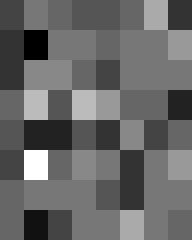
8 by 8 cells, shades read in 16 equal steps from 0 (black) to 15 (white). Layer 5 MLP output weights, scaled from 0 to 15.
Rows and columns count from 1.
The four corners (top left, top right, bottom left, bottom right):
4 3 6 6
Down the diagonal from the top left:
4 0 8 11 3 3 7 6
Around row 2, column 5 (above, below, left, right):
5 4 7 7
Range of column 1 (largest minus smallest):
3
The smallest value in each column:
3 0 2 5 3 3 4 2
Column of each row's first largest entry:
7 8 2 2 6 2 2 6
